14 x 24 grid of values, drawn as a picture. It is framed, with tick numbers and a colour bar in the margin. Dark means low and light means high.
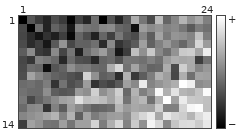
Odd rows or columns: none. Grain: fine. Slope: up to the bottom right. Ninth with the highest average: bottom right. Stripes: none. Ninth with the lowest average: top left.
